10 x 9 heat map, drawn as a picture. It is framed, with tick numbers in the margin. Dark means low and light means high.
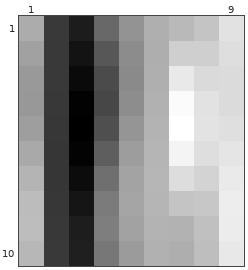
The middle right is the ninth with the highest average. Streaks run downward. On average the colour sits 60% of the way up the scale.
